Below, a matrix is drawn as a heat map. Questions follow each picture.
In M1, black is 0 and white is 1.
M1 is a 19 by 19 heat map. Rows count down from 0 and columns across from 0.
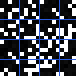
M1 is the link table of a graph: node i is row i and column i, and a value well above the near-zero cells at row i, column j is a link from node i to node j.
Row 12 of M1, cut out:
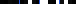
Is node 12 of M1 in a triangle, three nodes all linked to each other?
yes
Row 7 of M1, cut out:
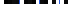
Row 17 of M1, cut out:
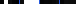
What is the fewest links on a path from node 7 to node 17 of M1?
1
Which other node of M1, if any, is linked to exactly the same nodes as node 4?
node 13
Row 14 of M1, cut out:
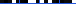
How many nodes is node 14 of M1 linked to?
6
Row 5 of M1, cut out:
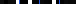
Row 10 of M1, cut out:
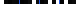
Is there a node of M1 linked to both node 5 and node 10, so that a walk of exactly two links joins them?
no
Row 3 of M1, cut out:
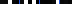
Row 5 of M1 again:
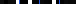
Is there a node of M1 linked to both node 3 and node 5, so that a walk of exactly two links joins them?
no
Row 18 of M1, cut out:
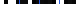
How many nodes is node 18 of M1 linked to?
6
